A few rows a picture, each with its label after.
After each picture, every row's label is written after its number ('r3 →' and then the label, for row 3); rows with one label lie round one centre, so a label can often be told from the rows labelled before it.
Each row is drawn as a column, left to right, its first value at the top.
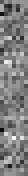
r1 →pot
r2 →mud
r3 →mud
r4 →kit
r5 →mud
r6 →kit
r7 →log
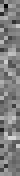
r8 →pot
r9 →mud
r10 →kit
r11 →kit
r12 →log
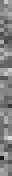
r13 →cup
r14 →kit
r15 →kit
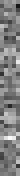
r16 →log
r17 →kit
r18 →kit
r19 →kit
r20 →mud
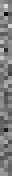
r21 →cup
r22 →pot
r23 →log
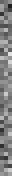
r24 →pot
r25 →cup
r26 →mud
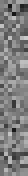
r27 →log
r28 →cup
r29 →mud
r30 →pot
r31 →log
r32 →mud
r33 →mud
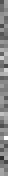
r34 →cup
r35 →kit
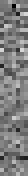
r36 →cup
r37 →log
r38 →log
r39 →mud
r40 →pot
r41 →cup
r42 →cup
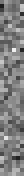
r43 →mud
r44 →kit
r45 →log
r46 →cup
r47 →cup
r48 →pot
